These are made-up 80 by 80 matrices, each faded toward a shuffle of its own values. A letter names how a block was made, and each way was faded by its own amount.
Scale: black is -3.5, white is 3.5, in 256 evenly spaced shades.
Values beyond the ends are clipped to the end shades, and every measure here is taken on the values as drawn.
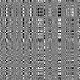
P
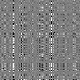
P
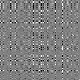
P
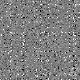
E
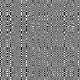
P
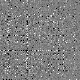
E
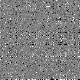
E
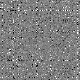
E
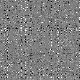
E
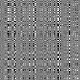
P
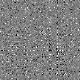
E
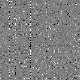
E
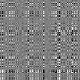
P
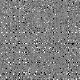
E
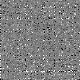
E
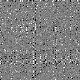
E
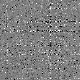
E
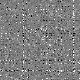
E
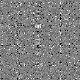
E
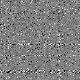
E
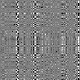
P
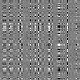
P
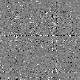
E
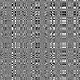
P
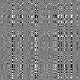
P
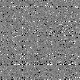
E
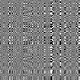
P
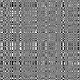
P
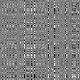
P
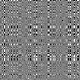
P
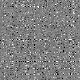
E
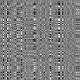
P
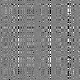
P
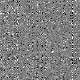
E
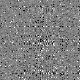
E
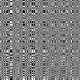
P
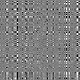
P
